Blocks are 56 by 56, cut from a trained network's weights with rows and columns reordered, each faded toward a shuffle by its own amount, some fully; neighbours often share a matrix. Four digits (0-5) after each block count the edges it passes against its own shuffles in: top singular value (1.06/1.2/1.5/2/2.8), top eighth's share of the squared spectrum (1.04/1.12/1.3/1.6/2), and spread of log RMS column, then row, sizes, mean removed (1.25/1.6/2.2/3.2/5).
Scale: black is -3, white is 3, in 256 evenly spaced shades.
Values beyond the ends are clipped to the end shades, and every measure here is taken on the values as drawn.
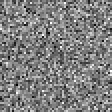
0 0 0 0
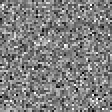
0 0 0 0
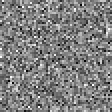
0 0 0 0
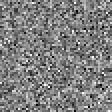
1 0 0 0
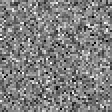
0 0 0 0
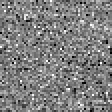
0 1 0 0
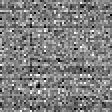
3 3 3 1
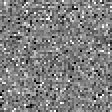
0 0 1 0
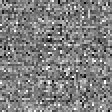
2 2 2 0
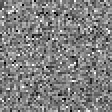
1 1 0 0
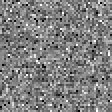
1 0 0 0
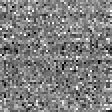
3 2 1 0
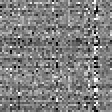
3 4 3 0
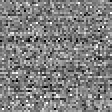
3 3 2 1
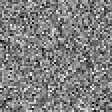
1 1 0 0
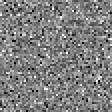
0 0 0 0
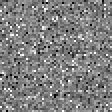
1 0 0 0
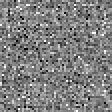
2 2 1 0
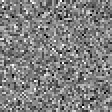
1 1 0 0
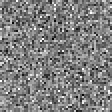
1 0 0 0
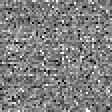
2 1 0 0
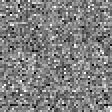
2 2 0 0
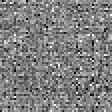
2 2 2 0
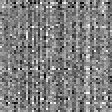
4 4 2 3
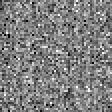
1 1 0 0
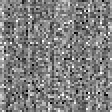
3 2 0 1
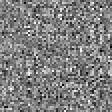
3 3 2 1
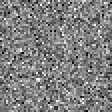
1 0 0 0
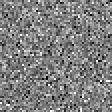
0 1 0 0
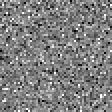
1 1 0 0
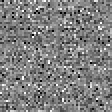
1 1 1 0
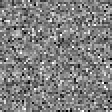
1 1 1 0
